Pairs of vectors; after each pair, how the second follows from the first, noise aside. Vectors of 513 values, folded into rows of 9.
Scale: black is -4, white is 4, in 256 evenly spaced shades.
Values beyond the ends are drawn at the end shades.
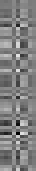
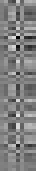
reversed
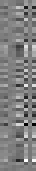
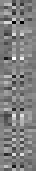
wrapped around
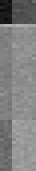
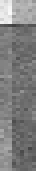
negated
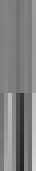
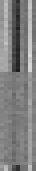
wrapped around
